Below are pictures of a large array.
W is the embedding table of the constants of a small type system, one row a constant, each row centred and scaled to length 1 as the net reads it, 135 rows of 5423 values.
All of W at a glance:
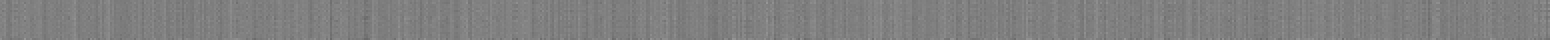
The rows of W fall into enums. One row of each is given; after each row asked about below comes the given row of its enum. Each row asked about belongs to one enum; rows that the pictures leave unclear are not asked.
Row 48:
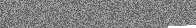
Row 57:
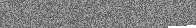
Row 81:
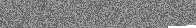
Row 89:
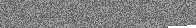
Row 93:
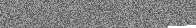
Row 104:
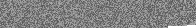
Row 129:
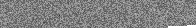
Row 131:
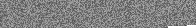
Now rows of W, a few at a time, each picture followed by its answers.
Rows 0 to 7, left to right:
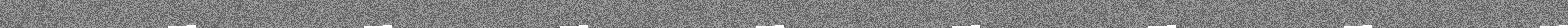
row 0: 81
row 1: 81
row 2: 131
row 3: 93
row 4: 89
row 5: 129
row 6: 48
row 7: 93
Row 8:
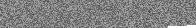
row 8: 93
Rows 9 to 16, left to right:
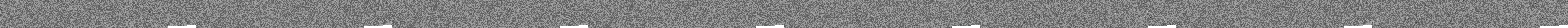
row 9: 93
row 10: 104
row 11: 81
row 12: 81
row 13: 89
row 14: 129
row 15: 104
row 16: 129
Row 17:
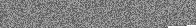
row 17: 131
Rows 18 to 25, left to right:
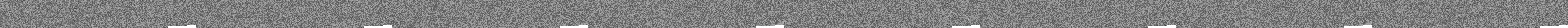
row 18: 57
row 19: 89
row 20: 81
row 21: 104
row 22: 129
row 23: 131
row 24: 104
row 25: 57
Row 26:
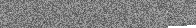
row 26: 129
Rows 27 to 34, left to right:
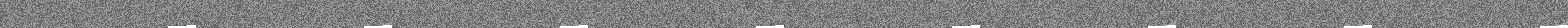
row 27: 131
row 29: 48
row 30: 129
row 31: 89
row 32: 104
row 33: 48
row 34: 104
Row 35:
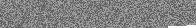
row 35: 81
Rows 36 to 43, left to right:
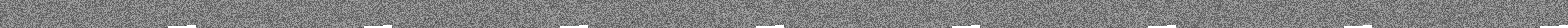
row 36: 131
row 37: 89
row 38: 129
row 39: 129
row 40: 89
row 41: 129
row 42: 81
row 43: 57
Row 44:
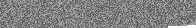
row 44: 104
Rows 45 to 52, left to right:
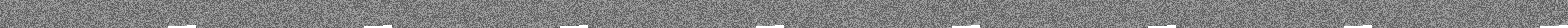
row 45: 48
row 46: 129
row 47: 89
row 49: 104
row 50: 89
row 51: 48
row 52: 104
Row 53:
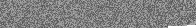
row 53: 104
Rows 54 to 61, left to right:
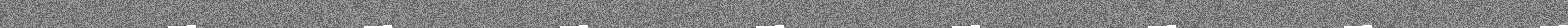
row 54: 131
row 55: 129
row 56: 131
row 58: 131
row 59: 129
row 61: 81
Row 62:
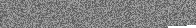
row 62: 131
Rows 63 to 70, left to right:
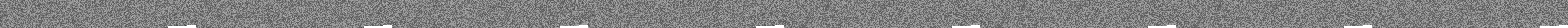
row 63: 131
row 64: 89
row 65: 104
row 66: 131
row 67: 81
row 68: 81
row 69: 81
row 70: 93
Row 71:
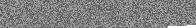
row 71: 93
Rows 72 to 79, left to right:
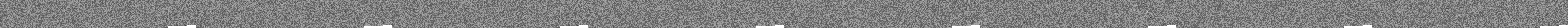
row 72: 131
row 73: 48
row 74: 131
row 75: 93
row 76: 104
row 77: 129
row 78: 81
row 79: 57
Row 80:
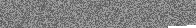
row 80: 81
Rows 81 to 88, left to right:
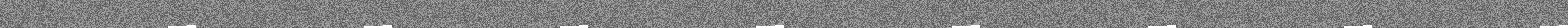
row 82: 93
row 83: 89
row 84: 104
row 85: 104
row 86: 129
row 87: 89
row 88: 93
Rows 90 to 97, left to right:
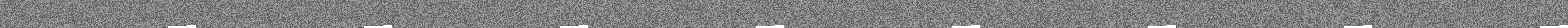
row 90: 89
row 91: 89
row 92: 131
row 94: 93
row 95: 93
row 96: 129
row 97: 131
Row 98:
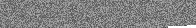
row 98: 89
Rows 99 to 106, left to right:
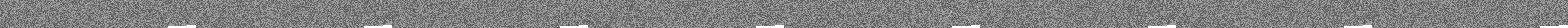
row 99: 48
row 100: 104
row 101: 131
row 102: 81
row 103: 129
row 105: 104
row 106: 131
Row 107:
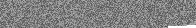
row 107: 104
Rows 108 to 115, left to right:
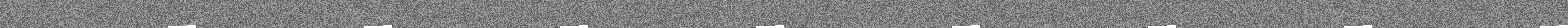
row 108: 104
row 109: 129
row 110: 89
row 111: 57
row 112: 81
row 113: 89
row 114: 129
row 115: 93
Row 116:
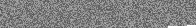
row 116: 93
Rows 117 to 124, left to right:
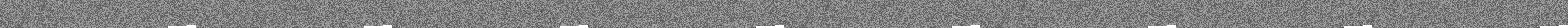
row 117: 81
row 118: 93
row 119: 48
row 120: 89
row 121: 81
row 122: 81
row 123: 131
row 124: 131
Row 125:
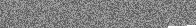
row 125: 48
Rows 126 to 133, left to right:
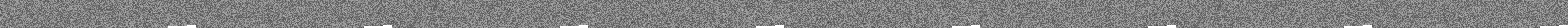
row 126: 93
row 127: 89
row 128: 81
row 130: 129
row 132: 81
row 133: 89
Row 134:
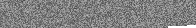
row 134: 57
